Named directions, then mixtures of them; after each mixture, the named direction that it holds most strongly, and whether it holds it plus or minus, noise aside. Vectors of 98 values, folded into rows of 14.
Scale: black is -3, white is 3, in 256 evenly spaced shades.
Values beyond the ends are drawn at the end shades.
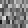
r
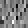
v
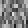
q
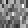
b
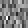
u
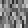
q, plus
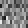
r, minus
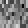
b, minus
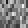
b, plus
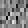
v, plus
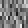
u, plus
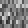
r, plus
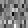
q, minus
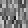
u, minus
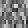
q, plus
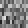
r, plus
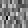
u, minus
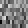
r, plus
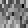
b, minus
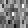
b, plus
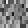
b, minus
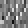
v, minus
